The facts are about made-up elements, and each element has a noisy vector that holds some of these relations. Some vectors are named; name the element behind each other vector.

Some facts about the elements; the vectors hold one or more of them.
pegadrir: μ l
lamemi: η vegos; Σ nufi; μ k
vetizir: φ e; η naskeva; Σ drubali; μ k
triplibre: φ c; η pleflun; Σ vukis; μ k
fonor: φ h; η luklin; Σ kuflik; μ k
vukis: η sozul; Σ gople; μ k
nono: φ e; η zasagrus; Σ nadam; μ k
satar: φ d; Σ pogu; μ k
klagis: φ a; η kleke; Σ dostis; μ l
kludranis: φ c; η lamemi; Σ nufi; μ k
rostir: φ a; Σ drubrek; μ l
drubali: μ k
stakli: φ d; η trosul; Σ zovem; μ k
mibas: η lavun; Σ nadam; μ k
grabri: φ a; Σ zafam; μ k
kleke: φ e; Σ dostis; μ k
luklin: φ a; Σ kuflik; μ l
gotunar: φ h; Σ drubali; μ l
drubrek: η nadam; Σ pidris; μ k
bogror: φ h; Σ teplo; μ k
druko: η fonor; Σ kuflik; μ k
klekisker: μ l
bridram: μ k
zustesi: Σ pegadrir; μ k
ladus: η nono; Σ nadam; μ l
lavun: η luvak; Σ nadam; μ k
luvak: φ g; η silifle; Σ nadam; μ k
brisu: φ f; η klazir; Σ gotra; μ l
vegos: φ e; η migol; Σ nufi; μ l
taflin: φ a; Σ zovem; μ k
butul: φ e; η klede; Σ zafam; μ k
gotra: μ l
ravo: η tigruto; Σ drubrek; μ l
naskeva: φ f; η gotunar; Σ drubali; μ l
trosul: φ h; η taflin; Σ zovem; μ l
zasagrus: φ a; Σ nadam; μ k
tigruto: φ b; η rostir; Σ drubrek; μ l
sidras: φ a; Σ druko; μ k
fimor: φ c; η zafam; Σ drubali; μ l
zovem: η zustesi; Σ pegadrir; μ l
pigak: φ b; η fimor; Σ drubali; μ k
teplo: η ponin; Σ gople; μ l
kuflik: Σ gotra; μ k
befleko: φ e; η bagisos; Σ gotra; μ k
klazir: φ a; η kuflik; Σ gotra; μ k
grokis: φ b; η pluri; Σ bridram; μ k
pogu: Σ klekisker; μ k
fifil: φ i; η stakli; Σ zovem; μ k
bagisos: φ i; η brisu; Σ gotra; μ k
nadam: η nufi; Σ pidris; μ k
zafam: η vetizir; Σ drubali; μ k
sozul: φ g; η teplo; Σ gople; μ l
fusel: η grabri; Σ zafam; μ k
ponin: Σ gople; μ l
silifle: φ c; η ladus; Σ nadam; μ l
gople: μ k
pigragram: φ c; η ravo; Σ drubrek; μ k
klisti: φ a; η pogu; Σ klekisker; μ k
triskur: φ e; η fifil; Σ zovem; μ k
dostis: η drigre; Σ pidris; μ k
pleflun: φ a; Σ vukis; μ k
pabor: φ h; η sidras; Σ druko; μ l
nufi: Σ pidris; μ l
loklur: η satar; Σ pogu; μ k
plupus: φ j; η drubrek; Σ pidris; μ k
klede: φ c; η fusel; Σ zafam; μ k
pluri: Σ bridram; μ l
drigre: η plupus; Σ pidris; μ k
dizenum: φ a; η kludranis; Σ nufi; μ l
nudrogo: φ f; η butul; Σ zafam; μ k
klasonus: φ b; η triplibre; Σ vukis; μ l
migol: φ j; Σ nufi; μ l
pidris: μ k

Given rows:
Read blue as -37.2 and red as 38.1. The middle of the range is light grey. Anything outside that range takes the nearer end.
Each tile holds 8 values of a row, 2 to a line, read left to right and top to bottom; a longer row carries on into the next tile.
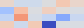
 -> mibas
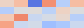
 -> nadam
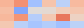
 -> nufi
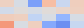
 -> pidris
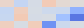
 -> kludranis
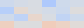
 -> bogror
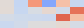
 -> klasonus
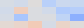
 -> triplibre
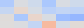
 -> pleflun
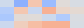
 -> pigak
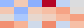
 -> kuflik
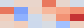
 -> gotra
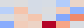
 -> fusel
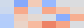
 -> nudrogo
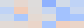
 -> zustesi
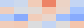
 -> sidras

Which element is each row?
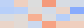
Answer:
klazir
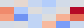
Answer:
teplo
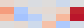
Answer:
klekisker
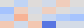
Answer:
pigragram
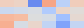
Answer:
drubrek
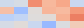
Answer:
pabor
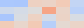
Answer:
befleko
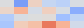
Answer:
butul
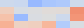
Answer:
gople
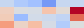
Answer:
vukis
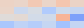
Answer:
tigruto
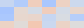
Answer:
grokis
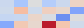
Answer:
klede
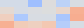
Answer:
bridram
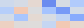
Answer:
fifil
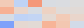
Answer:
fimor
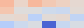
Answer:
ravo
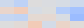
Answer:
satar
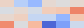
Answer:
dostis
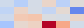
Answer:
vetizir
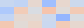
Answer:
klisti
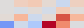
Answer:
naskeva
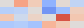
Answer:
trosul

